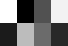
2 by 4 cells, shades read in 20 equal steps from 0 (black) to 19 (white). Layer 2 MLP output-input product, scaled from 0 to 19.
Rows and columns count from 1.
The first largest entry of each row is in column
1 2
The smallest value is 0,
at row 1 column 2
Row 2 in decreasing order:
14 8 3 2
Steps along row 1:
down up up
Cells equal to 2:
1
